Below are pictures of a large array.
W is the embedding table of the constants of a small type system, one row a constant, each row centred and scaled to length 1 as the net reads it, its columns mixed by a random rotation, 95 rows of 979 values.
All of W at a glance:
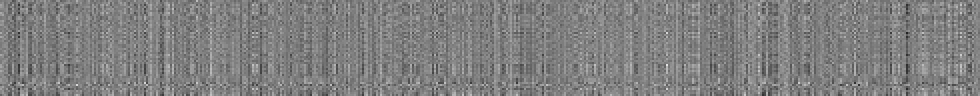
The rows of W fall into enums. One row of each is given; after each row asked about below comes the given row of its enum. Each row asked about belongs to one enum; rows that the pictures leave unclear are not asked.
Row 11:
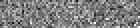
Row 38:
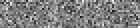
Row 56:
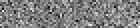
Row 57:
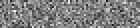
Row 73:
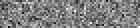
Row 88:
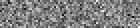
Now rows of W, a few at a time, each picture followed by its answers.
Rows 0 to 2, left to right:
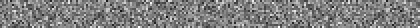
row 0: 57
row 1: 38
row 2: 57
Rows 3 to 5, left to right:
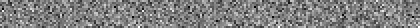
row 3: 56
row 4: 56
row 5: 88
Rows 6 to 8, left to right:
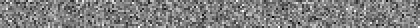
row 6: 38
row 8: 73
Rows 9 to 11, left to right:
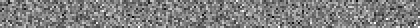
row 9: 88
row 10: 88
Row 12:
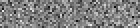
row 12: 56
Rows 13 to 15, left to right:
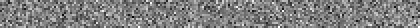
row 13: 88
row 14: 38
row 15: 56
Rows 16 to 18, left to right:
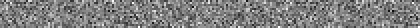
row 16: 38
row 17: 57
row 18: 38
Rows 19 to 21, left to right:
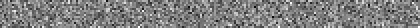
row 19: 57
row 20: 56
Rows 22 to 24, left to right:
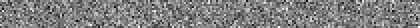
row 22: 56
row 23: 57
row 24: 38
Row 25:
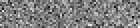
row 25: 56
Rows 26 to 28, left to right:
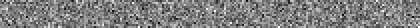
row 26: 38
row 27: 73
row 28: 88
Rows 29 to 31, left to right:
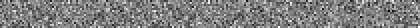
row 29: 57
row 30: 57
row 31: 38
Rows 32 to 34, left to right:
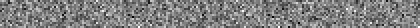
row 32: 88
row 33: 88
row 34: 73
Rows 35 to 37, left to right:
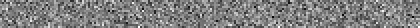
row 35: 38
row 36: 56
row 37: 88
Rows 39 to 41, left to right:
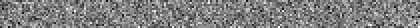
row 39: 73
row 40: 57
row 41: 56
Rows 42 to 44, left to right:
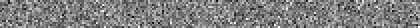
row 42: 88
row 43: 11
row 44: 38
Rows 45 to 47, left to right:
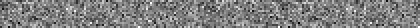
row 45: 73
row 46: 38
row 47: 73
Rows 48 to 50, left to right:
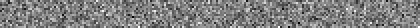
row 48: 88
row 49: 57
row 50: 73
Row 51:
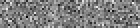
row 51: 38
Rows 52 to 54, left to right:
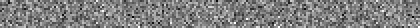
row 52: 88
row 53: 11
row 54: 88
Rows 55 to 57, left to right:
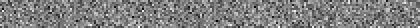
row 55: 56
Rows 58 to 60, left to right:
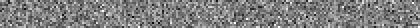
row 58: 88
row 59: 11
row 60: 38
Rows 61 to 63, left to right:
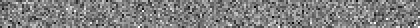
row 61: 73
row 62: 56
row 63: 11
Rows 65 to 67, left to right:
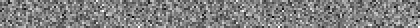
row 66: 88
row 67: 56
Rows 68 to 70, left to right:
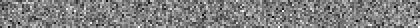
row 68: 73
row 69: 88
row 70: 56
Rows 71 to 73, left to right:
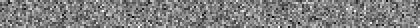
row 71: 88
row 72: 88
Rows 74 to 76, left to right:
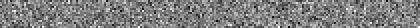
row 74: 57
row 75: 56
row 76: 73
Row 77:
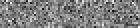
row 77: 38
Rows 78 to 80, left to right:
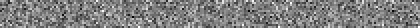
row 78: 88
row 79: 38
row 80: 38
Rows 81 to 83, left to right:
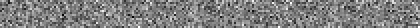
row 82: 38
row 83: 38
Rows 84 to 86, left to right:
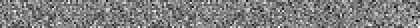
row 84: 57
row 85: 57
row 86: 56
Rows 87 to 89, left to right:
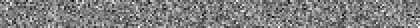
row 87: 38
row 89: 88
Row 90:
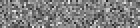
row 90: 57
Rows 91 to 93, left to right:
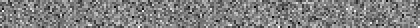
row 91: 56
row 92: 56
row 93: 73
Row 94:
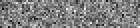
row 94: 73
